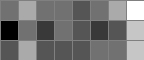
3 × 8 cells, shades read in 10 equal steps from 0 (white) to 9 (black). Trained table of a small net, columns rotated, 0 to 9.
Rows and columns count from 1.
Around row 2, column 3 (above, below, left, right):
5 6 5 5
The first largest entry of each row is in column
5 1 1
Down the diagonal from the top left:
5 5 6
